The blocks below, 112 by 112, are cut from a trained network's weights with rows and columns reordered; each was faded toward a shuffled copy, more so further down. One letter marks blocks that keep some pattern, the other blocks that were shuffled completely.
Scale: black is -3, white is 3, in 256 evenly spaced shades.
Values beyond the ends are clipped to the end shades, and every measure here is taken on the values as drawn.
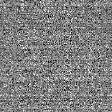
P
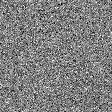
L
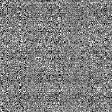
P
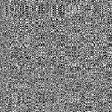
P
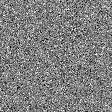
L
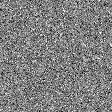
L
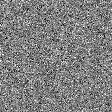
L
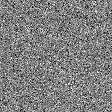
L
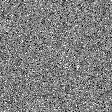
L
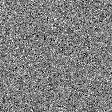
L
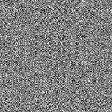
P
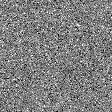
L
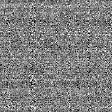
P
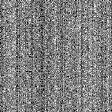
P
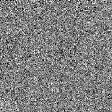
P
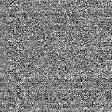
P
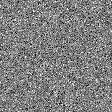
L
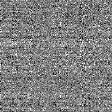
P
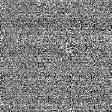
P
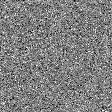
L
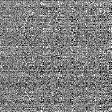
P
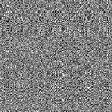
P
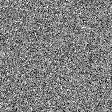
L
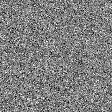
L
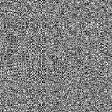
P
